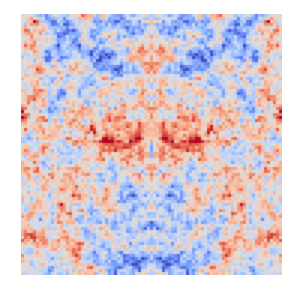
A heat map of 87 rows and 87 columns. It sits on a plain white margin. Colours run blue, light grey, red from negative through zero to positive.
Grain: blotchy. Odd rows or columns: none. Mirror symmetry: left to right. Slope: none. Histogram: bell-shaped. Ninth with the highest average: centre. Stripes: none.
